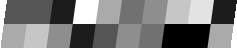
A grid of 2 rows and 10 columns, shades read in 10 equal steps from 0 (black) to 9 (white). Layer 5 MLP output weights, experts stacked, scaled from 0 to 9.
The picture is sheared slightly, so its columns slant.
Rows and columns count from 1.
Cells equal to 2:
0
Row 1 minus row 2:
-3 -4 -4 8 3 -1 1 7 8 -5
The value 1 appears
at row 1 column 3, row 1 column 10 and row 2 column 4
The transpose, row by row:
3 6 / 3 7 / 1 5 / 9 1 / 6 3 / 4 5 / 5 4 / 7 0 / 8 0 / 1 6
